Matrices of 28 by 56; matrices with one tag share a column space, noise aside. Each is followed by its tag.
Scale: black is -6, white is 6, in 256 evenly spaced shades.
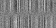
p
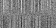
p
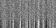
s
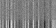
s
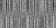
p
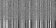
s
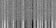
s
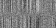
p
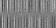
p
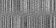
p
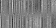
p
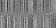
p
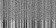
s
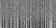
s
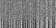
s
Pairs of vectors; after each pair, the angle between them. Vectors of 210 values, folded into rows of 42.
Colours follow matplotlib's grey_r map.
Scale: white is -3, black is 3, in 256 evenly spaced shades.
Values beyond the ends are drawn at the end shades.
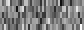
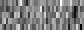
partly opposed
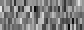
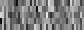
orthogonal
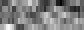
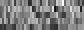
partly opposed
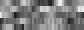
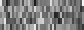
orthogonal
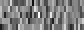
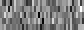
partly opposed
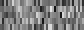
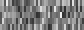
nearly opposite
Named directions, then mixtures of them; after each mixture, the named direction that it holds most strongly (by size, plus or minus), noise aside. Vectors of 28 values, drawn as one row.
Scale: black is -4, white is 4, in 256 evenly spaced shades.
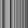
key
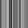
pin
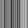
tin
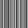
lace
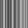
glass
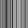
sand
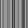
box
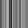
pin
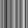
box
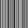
box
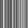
lace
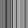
sand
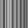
glass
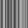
glass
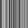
pin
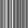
sand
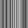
sand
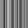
glass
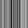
tin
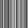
lace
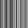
sand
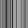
sand
